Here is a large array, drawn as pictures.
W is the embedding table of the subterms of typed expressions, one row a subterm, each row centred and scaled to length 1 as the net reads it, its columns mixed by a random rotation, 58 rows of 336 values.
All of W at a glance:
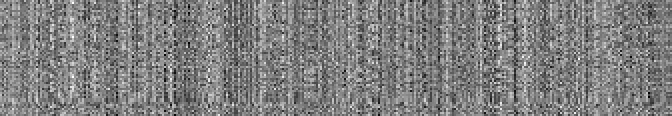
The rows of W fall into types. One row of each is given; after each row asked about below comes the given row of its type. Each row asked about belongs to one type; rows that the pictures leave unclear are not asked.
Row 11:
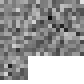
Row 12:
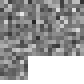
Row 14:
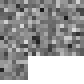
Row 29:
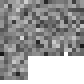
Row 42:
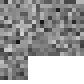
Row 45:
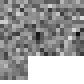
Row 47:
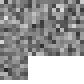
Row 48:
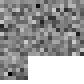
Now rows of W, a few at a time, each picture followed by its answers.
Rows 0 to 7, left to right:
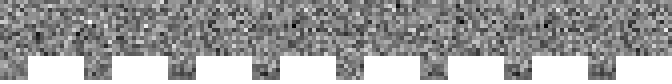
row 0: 45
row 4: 12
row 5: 48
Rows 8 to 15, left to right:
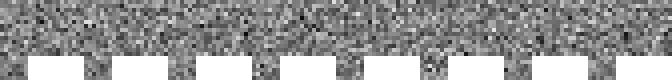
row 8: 48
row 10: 45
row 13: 47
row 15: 45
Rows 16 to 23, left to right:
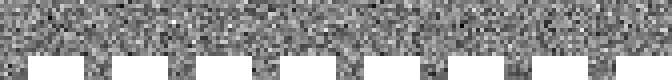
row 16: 11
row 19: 14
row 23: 12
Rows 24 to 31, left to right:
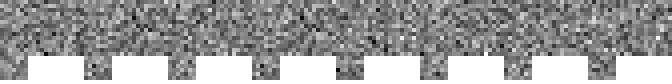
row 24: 45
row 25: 11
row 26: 29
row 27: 11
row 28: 14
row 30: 14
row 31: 47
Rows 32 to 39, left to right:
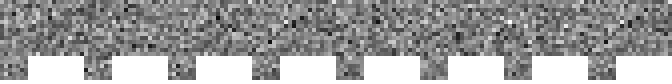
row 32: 11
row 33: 14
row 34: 11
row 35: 42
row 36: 48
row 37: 45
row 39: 42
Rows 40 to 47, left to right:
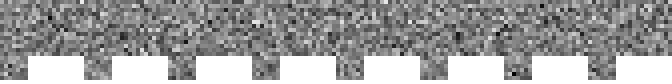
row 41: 45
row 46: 48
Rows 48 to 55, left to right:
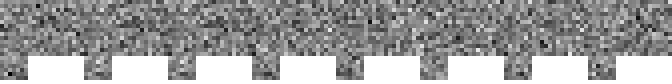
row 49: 29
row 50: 29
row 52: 12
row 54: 29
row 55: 11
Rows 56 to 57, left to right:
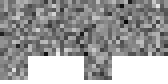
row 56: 29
